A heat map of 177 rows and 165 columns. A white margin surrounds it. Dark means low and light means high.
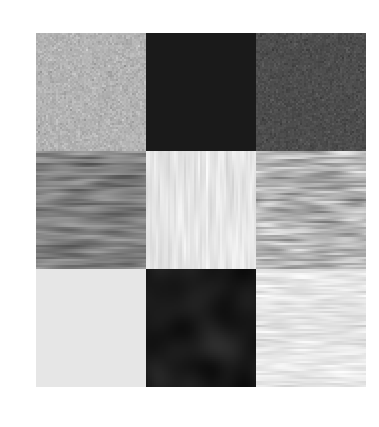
The table splits into 3 rows of 3 panels. Panel 1,1: high, fine-grained, faint in contrast. Panel 1,2: very low, flat. Panel 1,3: low, fine-grained, faint in contrast. Panel 2,1: middling, streaked across. Panel 2,2: very high, streaked downward, faint in contrast. Panel 2,3: high, streaked across. Panel 3,1: very high, flat. Panel 3,2: very low, smooth, faint in contrast. Panel 3,3: very high, streaked across, faint in contrast.
